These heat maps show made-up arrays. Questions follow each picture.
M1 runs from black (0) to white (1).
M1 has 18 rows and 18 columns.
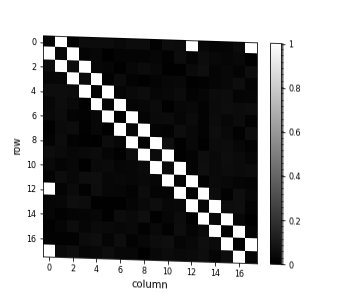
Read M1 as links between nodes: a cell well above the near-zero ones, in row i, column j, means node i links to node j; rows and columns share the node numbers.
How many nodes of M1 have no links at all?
0
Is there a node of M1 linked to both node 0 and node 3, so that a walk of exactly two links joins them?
no
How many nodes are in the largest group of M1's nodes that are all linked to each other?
2
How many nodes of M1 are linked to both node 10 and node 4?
0
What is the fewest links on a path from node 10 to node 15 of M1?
5
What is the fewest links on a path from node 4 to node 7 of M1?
3
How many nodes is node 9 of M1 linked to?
2
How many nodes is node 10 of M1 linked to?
2
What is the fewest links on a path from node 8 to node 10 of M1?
2
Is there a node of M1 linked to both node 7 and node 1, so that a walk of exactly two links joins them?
no
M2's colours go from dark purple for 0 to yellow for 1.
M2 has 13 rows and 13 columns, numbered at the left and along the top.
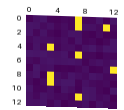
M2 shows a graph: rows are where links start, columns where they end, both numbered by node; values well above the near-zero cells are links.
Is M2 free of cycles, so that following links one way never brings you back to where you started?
yes
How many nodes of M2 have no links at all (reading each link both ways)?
3
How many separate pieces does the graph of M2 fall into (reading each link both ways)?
5
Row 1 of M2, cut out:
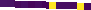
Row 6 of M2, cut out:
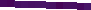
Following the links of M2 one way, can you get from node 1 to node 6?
no
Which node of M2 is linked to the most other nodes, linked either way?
node 7
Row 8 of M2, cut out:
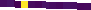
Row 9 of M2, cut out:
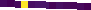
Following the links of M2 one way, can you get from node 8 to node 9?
no
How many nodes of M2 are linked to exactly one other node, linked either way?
6
